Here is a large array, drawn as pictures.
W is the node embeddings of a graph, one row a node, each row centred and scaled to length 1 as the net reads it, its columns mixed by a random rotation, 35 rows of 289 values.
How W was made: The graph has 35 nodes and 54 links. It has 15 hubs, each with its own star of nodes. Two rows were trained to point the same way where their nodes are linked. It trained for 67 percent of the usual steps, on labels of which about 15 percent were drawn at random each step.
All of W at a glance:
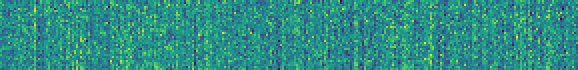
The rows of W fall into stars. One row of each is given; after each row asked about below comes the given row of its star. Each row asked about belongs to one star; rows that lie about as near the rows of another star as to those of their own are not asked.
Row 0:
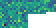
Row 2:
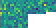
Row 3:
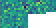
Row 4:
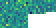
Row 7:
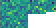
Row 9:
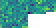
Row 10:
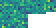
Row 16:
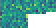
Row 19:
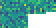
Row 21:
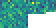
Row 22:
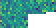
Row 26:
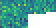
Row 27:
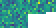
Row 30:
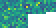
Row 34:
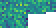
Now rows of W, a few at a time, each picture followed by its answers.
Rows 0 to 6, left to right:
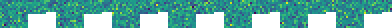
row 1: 0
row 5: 22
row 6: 27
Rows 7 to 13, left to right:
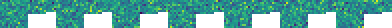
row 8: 30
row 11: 3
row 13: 9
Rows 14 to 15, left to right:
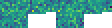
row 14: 7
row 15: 16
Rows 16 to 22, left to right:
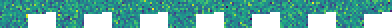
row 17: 34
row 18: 19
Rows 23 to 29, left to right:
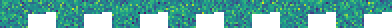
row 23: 9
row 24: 2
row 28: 19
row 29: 21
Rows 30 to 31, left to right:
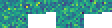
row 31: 30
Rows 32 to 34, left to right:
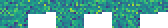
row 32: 10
